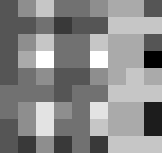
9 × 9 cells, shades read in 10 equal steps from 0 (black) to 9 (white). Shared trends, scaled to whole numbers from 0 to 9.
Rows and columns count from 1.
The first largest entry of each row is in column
3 7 3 3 8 7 3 3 7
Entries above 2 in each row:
9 8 9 8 9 9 8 8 6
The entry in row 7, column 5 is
4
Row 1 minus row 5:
0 1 2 1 1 0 0 -1 -3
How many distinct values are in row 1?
5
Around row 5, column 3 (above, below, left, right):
9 4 4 3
